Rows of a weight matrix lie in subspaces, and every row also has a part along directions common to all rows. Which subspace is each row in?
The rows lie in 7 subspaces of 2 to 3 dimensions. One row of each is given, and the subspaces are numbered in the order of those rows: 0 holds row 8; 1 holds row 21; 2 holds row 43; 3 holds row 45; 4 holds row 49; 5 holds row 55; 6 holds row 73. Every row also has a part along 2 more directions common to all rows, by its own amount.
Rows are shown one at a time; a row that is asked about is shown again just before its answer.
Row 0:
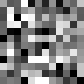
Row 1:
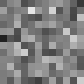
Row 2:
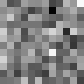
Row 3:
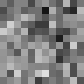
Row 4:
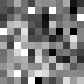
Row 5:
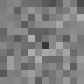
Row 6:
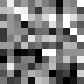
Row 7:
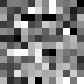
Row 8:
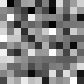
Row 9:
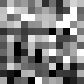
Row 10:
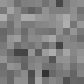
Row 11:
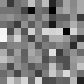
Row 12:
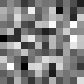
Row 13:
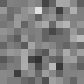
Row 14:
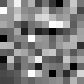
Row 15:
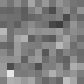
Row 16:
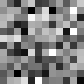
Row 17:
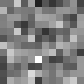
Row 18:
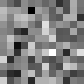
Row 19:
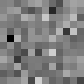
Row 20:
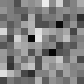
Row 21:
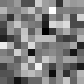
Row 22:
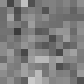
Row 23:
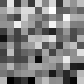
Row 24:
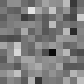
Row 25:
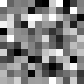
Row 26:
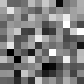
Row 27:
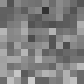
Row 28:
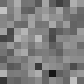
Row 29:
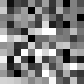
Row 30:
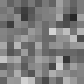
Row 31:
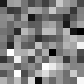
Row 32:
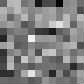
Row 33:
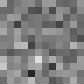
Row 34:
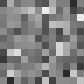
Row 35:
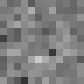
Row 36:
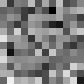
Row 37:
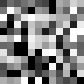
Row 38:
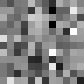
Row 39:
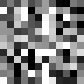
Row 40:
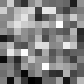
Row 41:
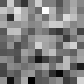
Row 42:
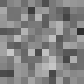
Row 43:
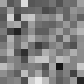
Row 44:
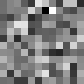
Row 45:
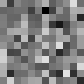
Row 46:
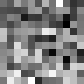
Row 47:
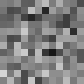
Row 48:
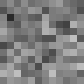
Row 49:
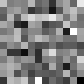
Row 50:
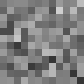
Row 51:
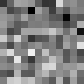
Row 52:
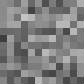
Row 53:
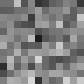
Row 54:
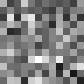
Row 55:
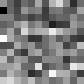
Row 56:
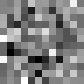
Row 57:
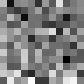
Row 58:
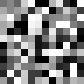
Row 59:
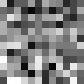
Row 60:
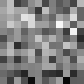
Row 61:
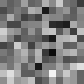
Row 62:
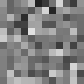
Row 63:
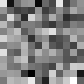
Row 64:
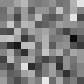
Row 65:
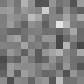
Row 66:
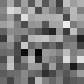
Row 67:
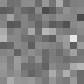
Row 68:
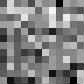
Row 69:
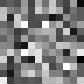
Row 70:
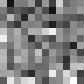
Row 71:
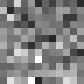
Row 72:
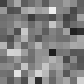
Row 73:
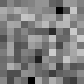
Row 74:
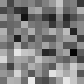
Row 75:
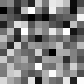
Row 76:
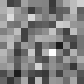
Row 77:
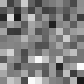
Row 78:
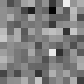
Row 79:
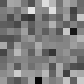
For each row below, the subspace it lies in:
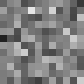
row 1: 6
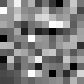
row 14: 5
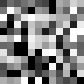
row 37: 6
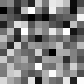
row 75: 5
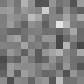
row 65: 3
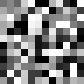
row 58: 3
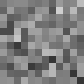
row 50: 6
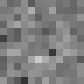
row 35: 2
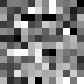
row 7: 4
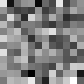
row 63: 0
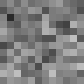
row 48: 1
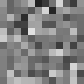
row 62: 3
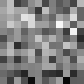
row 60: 2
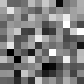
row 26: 1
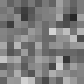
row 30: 6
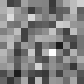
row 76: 0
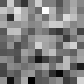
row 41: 2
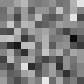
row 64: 6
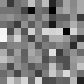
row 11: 0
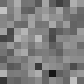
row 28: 5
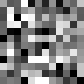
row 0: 2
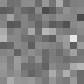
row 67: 1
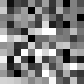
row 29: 4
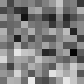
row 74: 4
